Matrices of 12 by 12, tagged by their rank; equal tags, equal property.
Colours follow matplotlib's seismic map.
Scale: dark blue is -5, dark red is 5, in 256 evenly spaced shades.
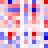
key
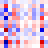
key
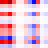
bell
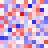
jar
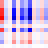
bell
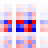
bell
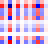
bell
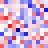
jar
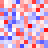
jar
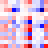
key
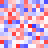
jar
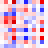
key
